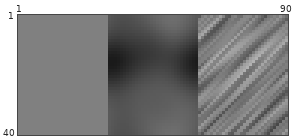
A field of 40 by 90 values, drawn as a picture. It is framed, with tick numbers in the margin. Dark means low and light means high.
The table splits into one row of 3 panels. Panel 1,1: middling, flat. Panel 1,2: low, smooth. Panel 1,3: middling, slanting up to the right.
